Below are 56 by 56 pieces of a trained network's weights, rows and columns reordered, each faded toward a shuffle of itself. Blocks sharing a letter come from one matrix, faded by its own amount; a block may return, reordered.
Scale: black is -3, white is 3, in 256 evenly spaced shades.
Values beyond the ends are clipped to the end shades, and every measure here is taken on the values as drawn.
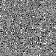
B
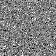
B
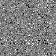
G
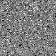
B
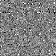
G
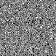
B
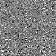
B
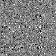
G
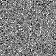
B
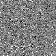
B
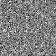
B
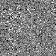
B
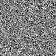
B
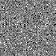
G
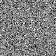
B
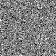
B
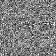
G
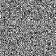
G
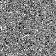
B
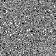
B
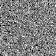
B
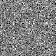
B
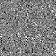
G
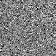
B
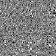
G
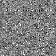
B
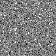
B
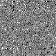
G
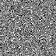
B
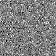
B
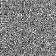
B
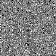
B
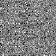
G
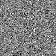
B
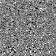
G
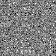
G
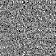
G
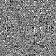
G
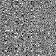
G
